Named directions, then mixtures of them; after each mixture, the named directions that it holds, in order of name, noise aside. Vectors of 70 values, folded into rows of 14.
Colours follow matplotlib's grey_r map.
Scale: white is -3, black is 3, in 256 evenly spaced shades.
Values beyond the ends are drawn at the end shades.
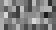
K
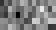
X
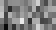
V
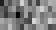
X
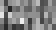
V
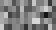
K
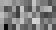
K, V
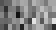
V, X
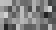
K, V, X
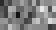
X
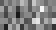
K, V, X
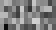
K, V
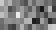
X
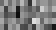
K, V, X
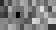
X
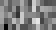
K, V, X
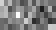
X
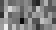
V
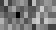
K, X
